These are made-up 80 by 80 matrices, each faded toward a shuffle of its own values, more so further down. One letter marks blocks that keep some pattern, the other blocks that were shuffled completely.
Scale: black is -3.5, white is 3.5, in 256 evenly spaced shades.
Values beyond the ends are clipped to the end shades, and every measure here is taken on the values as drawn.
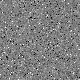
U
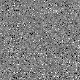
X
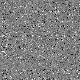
X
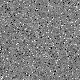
U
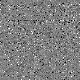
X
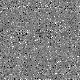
X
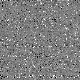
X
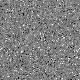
U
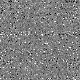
X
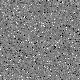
U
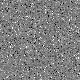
U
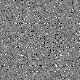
X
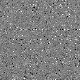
X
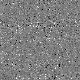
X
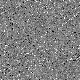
U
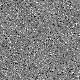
U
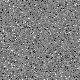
U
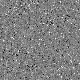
U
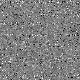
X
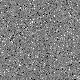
U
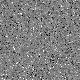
U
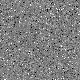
U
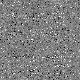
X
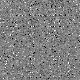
X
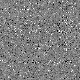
X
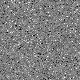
U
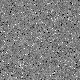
U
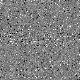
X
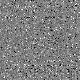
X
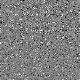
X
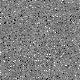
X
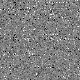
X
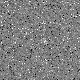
U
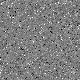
U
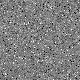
U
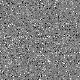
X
